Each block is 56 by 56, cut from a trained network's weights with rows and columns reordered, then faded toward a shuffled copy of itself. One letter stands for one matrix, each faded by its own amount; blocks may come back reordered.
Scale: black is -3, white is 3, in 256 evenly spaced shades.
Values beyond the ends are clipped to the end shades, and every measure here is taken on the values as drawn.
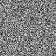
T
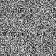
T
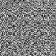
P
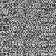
P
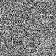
T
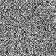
T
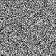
T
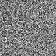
T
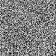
T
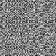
P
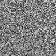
T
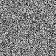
T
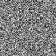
T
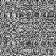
P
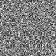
T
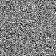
T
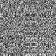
P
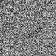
T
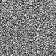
T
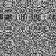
P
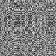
P
